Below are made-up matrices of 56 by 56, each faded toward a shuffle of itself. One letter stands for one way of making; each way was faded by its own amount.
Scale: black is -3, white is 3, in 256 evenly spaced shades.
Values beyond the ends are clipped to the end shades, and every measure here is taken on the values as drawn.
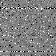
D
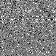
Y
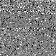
Y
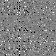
D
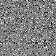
Y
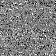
Y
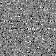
Y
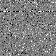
Y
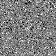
Y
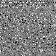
Y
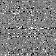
D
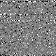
Y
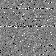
Y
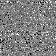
Y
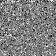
Y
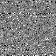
Y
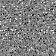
Y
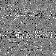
D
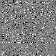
D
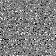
Y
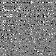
D
